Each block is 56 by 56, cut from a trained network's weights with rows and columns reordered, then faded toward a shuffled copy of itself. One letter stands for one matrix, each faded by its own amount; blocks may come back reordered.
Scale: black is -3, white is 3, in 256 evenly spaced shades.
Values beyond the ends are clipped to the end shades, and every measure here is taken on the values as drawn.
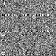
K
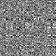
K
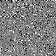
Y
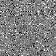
Y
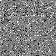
Y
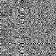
K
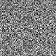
K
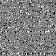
Y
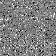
Y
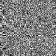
K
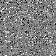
Y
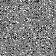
Y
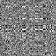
K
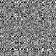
K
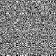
K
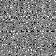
Y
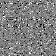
Y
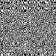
K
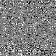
Y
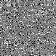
Y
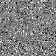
Y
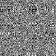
K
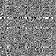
K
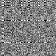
K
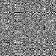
K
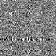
K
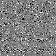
Y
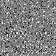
Y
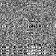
K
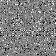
Y
